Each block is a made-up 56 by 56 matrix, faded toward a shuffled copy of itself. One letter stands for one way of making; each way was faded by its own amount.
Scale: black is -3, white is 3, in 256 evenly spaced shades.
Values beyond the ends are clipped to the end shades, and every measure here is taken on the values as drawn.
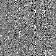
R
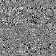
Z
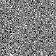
R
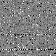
Z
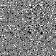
Z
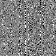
R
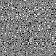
Z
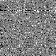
Z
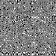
Z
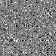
Z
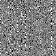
R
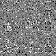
Z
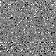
Z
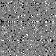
Z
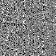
R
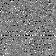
Z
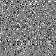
Z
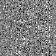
R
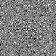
Z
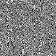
R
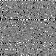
Z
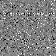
Z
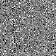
R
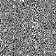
R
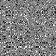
Z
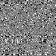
Z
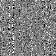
R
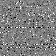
Z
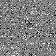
Z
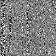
R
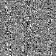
R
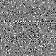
Z
